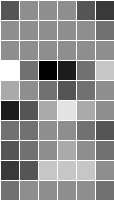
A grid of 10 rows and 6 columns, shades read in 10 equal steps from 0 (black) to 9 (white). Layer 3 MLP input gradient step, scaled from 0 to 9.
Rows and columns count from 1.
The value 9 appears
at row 4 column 1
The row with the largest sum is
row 9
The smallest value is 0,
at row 4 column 3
